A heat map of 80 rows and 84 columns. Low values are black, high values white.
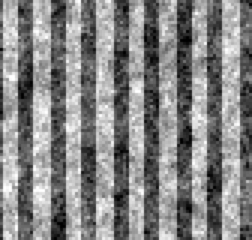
No overall slope runs across the table. On average the colour sits 50% of the way up the scale. Upright stripes repeat 8 times across the table. The grain runs up and down.
